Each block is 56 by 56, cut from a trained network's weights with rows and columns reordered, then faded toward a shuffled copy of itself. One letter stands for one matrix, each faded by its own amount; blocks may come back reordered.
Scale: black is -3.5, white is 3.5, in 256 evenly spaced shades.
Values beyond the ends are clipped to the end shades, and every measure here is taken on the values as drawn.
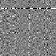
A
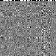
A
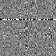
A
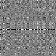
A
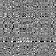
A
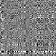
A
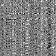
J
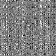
J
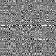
A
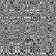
A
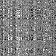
J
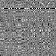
A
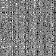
J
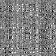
J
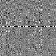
A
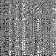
J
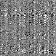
J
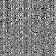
J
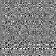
A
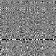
A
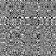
A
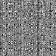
J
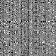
J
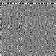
A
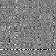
A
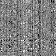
J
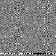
A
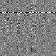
A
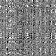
J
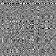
A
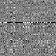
A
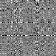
A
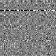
A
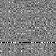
A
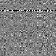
A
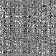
J
